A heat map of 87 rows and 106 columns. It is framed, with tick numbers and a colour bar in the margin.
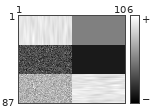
The table splits into 3 rows of 2 panels. Panel 1,1: very high, streaked downward, faint in contrast. Panel 1,2: middling, flat. Panel 2,1: low, fine-grained. Panel 2,2: very low, flat. Panel 3,1: high, fine-grained. Panel 3,2: very high, streaked across, faint in contrast.
